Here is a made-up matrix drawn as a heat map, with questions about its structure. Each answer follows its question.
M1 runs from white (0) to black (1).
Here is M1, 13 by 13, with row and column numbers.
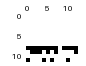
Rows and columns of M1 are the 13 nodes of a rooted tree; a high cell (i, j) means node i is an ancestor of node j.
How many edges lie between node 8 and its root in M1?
0
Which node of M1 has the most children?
9
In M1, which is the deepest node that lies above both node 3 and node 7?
9
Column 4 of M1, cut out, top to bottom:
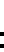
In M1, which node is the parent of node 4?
11
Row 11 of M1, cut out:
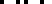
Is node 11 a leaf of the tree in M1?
no
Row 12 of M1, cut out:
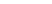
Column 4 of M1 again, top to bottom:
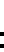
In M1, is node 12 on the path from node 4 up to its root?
no
